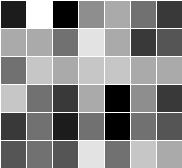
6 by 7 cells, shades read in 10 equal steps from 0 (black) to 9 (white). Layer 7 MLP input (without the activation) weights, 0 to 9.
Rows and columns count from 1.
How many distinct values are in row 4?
6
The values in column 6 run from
2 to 7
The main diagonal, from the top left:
1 6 6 6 0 7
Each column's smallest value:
1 4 0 4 0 2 2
